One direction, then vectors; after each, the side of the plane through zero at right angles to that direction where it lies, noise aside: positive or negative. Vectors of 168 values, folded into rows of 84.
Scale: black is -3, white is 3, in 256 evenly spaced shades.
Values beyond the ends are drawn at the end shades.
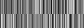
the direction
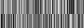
negative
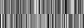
positive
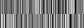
positive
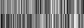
negative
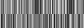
negative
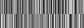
positive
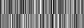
positive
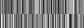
positive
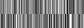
negative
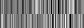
positive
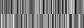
positive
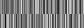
positive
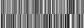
negative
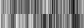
negative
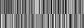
positive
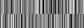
positive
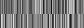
positive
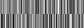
negative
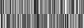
negative
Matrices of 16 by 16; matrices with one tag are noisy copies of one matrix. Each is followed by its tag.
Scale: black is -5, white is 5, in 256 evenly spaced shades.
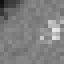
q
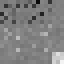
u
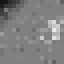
q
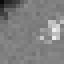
q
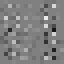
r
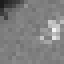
q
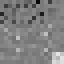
u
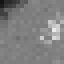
q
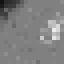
q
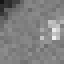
q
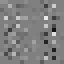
r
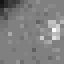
q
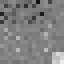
u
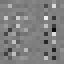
r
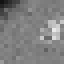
q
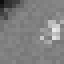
q
